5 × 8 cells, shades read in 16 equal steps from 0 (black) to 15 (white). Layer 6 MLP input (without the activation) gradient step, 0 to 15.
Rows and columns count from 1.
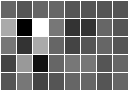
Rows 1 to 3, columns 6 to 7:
5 5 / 3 6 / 5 6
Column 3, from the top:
6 15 10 1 4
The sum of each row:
43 49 46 45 44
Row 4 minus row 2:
-6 9 -14 -1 4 4 -1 1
